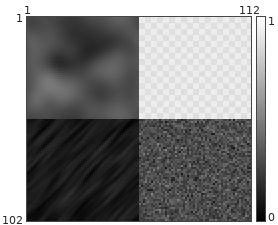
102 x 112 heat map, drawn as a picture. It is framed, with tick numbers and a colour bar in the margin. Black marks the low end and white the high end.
It is made of 2 by 2 panels. Panel 1,1: low, smooth. Panel 1,2: very high, checkered, faint in contrast. Panel 2,1: very low, slanting up to the right, faint in contrast. Panel 2,2: low, fine-grained.
